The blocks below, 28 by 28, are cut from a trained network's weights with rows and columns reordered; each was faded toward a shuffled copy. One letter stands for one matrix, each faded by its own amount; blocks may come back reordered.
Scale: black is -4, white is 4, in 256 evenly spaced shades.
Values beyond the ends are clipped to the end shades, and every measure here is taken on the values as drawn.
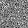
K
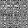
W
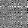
W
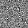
K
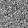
K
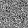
K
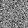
K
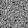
K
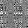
W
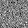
K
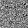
K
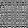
W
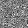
K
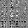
W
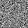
K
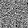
K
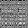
W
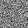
K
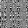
W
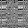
W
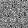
K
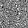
K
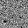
K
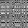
W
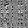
W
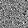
K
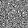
K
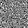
K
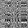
W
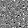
K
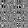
W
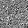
K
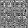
W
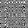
W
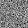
K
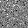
K
